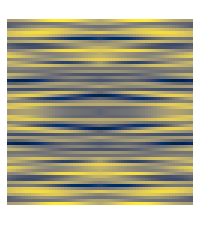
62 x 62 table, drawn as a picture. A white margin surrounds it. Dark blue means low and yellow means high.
Grain: streaks across. Ninth with the lowest average: centre. Mirror symmetry: left to right and top to bottom.
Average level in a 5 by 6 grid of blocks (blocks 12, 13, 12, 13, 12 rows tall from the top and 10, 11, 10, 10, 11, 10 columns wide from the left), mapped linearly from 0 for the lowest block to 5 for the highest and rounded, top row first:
344443
222222
520025
222222
344443
